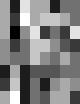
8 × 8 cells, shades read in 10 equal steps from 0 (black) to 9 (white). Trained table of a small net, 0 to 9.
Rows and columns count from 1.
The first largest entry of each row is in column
3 3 4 4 4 2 2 2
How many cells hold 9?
2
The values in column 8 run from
2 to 8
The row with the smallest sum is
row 6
